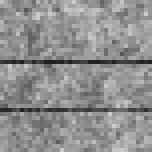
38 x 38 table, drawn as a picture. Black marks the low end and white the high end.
Histogram: skewed, a long tail of low values. Grain: streaks across. Odd lines: rows 16 and 28.
